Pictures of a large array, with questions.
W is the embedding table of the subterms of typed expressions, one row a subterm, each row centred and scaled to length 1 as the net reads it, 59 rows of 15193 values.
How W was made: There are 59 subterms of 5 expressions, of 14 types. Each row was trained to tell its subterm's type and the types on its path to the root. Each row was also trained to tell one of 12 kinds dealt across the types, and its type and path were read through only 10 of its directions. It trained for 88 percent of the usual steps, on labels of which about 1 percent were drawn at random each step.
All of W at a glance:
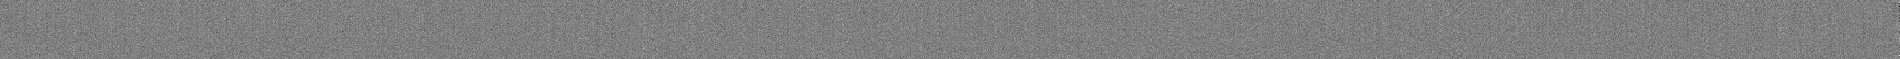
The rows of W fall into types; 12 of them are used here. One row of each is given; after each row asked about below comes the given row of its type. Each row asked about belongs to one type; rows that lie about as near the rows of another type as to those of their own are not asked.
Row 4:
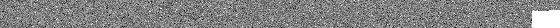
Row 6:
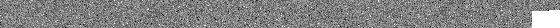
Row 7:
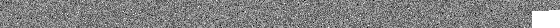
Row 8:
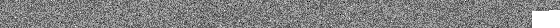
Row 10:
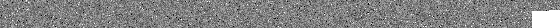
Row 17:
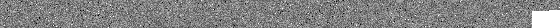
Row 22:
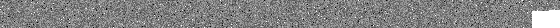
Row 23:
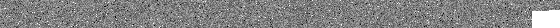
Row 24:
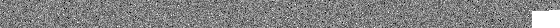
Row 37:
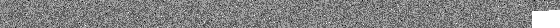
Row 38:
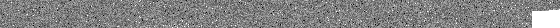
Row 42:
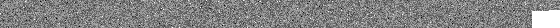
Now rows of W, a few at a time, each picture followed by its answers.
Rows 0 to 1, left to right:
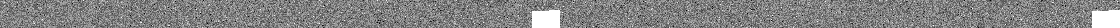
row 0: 22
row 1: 7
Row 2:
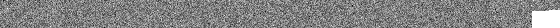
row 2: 37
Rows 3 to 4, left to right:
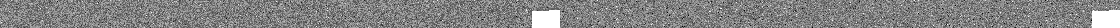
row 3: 8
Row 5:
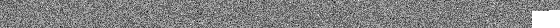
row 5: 4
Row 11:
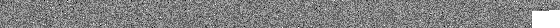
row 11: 8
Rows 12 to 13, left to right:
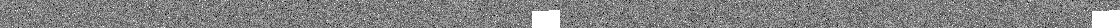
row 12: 42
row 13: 23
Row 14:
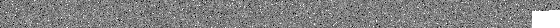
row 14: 17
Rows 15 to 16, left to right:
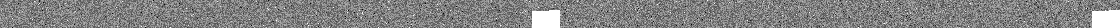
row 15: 8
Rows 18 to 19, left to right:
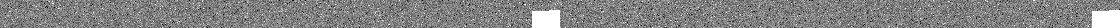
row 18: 24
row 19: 24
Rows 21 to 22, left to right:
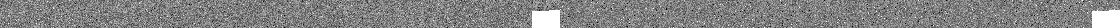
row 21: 8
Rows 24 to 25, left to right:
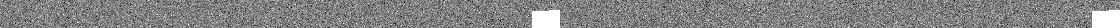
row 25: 7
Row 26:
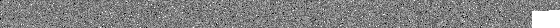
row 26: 6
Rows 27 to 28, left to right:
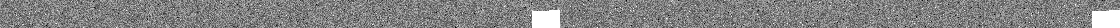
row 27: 23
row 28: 37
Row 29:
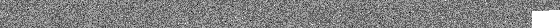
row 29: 22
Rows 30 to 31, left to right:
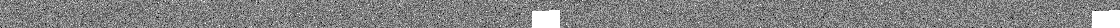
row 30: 37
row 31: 17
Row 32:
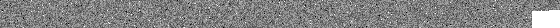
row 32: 10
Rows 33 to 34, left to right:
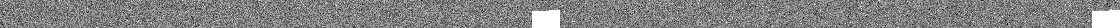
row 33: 7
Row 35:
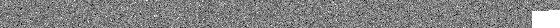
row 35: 42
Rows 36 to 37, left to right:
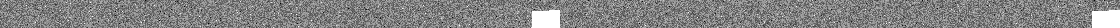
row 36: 22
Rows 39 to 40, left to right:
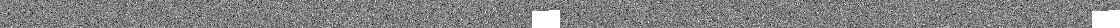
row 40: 23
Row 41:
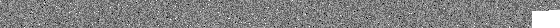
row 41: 24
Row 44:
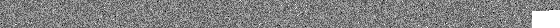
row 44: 17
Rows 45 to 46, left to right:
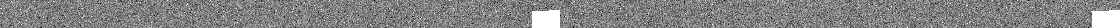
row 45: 6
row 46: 7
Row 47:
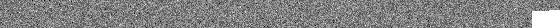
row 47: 22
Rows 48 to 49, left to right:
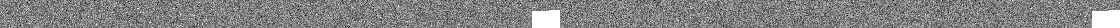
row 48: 10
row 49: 17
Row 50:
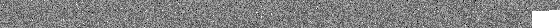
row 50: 23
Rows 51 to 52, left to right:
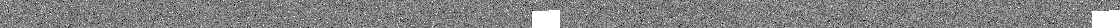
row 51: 38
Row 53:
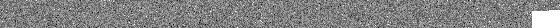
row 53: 10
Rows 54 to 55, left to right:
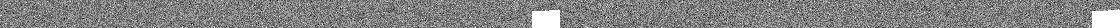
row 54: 10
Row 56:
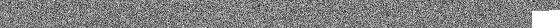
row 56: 7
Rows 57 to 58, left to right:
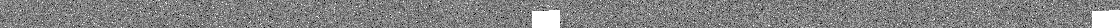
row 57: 42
